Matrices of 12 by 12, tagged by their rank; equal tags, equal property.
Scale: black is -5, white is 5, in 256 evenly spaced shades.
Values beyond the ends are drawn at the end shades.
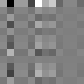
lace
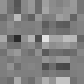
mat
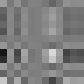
lace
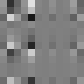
lace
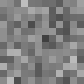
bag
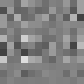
mat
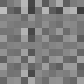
mat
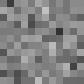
bag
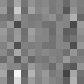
mat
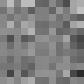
mat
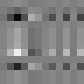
lace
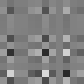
lace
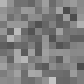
bag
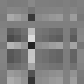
lace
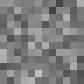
bag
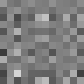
mat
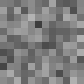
bag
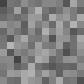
bag
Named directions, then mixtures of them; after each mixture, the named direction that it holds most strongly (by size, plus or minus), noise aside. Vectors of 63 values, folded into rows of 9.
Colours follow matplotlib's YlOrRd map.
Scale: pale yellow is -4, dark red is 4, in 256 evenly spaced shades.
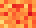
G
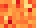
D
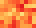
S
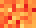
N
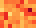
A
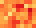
S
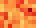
A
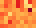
D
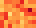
A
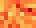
A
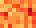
A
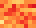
G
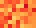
N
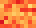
G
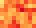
S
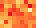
A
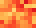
S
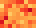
A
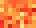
N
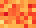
G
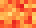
S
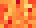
D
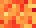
S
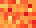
D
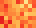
D
